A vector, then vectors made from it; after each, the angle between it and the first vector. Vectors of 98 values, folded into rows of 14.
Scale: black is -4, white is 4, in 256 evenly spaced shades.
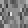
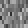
nearly opposite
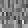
partly opposed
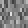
nearly parallel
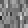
nearly opposite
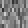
partly aligned
